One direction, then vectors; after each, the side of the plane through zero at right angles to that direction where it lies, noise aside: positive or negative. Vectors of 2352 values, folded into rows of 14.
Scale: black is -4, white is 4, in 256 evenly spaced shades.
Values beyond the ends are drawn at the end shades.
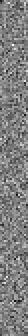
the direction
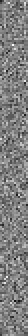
positive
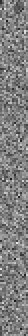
positive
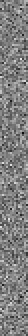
positive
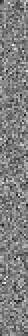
positive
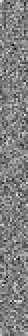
negative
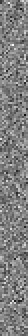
positive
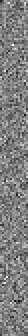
positive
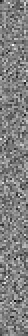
positive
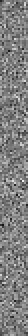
positive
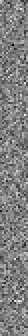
negative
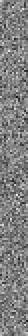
negative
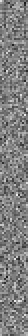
negative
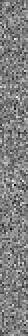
positive
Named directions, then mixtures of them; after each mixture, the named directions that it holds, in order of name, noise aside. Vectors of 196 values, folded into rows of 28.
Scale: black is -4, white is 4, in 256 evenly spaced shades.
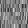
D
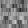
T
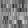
T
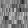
D, T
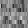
T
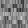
T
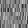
D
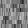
D, T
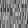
D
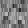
T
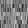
D, T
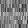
D, T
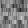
T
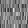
D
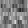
T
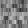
T
